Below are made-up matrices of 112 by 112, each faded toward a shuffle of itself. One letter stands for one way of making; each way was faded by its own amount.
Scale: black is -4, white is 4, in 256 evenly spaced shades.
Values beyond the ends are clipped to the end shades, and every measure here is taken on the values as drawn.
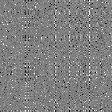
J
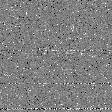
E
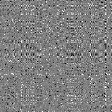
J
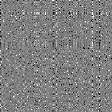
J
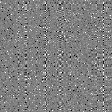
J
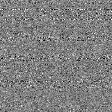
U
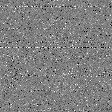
E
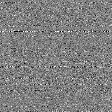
U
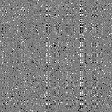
J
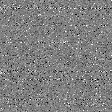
E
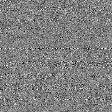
U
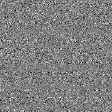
U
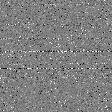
E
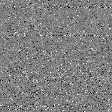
E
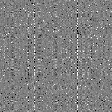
J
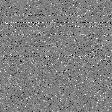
E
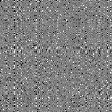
J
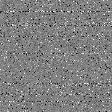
E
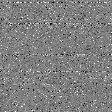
E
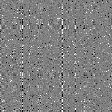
J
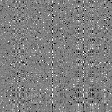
J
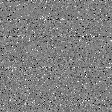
E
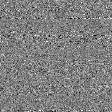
U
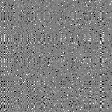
J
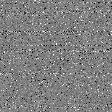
E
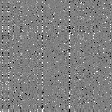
J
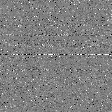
E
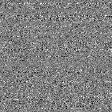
U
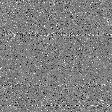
E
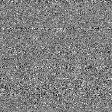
U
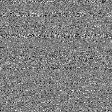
U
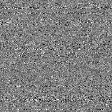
U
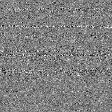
U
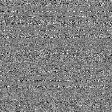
U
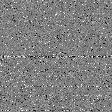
E
